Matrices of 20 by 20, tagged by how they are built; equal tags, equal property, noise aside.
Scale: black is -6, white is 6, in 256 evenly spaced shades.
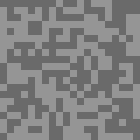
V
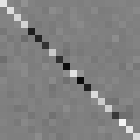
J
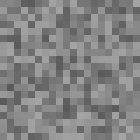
V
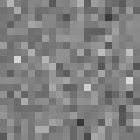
V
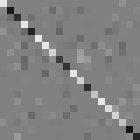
J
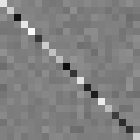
J
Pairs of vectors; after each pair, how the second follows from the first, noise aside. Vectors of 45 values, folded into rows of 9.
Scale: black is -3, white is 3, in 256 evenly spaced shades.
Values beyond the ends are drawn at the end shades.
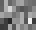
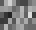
wrapped around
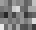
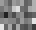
copied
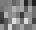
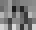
wrapped around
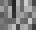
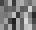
wrapped around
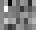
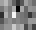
wrapped around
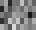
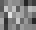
wrapped around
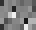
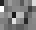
wrapped around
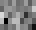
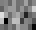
copied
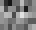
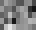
wrapped around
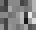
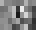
wrapped around
